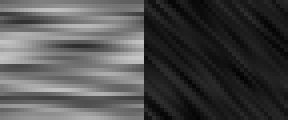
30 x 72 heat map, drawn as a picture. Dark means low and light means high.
It is made of 1 by 2 panels. Panel 1,1: middling, streaked across, strong in contrast. Panel 1,2: very low, slanting down to the right, faint in contrast.
